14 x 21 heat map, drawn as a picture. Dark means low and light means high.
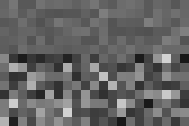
The top part is calmer, up to a seam about 40% of the way down. The halves do not mirror each other. Overall the values sit about 40% of the way up the scale. The texture is fine-grained noise.
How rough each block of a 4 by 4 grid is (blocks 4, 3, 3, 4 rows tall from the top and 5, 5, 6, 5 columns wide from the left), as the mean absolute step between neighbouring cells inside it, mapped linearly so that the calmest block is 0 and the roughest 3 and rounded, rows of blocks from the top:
0000
1011
2231
2222
